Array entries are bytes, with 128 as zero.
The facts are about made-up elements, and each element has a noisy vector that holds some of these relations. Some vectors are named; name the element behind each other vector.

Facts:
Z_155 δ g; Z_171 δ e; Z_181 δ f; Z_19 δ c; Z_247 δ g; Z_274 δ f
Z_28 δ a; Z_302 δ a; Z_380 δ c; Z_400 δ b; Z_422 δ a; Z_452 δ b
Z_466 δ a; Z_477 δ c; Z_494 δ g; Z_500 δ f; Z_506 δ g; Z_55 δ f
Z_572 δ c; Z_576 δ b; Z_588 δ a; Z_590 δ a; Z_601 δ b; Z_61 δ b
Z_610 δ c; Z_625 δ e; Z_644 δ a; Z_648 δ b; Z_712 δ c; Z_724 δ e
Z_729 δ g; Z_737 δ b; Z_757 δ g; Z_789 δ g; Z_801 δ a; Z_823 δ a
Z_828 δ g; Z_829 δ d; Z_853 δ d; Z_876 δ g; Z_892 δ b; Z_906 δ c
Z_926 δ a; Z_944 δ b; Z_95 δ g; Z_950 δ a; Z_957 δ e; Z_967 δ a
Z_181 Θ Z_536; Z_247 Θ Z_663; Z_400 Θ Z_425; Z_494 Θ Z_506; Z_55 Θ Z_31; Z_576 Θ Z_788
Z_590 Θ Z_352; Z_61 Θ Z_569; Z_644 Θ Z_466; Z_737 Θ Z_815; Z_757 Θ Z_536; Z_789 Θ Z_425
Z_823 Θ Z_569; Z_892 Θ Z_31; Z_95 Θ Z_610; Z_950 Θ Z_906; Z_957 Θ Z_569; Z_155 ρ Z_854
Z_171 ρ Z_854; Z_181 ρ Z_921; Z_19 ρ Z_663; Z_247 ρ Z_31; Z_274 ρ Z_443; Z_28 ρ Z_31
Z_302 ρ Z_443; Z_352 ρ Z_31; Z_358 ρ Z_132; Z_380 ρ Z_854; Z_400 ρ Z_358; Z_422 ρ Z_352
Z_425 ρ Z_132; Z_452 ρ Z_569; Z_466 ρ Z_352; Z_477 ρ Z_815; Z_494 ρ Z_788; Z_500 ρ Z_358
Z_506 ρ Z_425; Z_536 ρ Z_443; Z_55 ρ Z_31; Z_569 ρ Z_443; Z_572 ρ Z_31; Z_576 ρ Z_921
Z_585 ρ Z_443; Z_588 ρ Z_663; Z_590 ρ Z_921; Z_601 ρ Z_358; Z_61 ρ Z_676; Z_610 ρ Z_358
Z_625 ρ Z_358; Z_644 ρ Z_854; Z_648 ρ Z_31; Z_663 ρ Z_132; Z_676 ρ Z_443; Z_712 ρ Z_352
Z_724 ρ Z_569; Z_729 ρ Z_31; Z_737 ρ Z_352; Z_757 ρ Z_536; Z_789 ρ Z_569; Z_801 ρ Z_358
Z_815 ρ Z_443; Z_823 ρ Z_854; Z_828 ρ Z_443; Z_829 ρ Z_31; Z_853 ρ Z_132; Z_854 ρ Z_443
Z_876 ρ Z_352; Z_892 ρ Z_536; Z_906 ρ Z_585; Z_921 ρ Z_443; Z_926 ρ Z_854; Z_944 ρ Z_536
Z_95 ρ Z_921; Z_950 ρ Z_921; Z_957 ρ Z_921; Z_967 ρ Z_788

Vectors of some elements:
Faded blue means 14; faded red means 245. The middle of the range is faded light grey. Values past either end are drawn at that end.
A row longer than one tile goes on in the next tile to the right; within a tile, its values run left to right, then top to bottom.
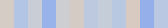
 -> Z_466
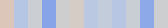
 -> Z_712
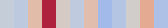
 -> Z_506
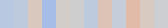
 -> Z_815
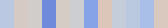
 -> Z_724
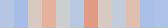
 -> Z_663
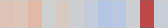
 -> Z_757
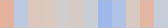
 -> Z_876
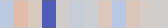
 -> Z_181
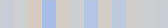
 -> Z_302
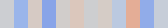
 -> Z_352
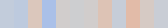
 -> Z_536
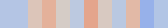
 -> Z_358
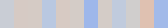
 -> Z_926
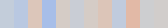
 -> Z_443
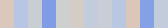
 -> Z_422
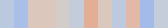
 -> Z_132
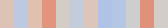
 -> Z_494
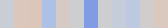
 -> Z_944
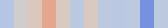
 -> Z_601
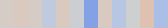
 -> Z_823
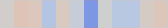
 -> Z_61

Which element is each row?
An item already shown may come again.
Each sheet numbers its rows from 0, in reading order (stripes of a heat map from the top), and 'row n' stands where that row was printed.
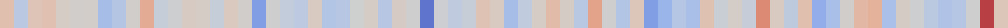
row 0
Z_729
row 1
Z_380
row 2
Z_906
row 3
Z_500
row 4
Z_425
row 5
Z_95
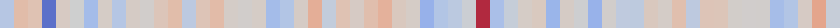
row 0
Z_590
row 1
Z_729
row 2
Z_155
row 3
Z_477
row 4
Z_729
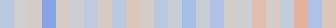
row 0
Z_274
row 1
Z_31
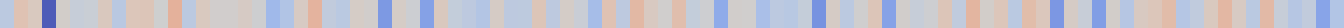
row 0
Z_181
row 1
Z_876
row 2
Z_724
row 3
Z_569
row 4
Z_737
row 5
Z_921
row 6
Z_950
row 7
Z_19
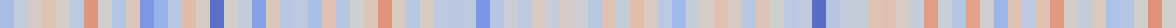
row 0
Z_500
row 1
Z_957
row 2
Z_601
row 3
Z_854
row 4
Z_625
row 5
Z_853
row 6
Z_494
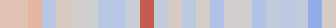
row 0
Z_789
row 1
Z_648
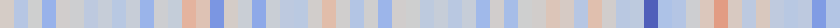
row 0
Z_572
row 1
Z_576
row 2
Z_572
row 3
Z_625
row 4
Z_601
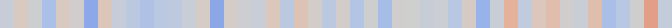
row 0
Z_171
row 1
Z_274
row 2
Z_28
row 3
Z_247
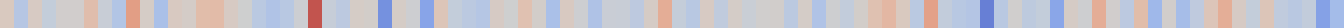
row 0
Z_829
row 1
Z_828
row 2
Z_724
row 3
Z_892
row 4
Z_967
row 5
Z_400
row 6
Z_55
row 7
Z_610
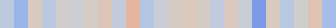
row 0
Z_788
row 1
Z_823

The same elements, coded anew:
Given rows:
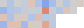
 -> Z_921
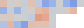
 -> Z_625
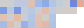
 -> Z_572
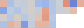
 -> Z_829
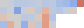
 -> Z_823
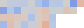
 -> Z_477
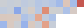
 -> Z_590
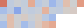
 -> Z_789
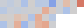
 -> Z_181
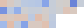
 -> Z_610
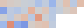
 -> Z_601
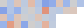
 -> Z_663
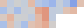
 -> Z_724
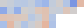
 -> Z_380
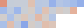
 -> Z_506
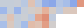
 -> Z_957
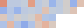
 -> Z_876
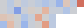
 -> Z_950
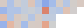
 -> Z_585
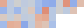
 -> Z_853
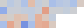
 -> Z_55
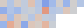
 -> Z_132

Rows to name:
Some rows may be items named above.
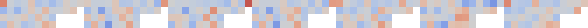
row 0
Z_828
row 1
Z_28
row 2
Z_590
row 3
Z_28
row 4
Z_95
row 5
Z_625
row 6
Z_757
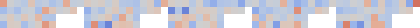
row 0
Z_95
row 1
Z_400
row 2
Z_19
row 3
Z_352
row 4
Z_737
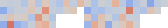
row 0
Z_892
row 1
Z_31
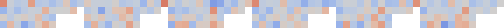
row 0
Z_729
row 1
Z_302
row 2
Z_569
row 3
Z_506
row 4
Z_576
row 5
Z_55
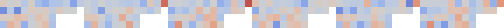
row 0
Z_19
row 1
Z_950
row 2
Z_61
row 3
Z_500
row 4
Z_712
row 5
Z_648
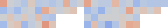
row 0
Z_95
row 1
Z_494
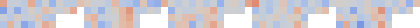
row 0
Z_247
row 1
Z_171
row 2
Z_274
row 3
Z_155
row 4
Z_967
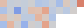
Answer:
Z_302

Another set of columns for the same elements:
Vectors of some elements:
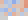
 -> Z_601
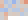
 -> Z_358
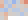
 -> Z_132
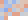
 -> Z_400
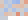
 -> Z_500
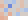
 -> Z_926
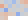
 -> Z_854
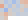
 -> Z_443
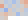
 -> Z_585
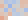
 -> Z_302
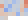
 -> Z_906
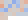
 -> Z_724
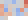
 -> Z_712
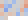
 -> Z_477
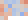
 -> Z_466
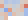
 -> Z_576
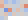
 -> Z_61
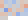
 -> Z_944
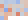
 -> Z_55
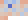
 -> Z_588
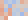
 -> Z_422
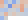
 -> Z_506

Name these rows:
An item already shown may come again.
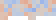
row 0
Z_28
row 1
Z_724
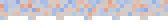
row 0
Z_181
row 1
Z_957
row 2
Z_724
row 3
Z_729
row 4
Z_828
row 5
Z_171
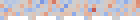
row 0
Z_789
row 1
Z_625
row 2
Z_155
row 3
Z_737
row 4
Z_601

